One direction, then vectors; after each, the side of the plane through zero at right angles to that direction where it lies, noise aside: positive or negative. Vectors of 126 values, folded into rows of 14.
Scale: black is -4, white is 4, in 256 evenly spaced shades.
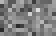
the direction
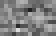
positive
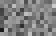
positive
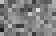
positive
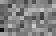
positive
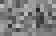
negative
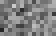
positive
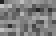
negative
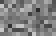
negative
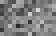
positive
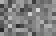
positive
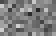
negative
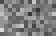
negative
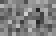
negative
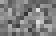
positive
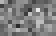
positive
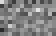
positive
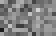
positive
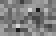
negative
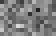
negative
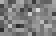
positive
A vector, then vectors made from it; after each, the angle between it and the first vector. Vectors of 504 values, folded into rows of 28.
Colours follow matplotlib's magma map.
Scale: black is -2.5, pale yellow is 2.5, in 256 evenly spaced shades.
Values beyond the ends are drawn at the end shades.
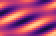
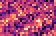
partly aligned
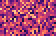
orthogonal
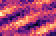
nearly opposite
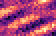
nearly opposite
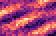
nearly opposite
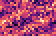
partly aligned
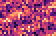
partly aligned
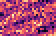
partly aligned
